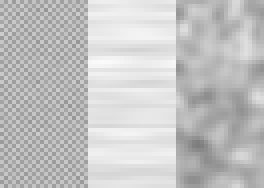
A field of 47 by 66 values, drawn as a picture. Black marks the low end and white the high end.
The table splits into one row of 3 panels. Panel 1,1: high, checkered. Panel 1,2: very high, streaked across, faint in contrast. Panel 1,3: high, blotchy.
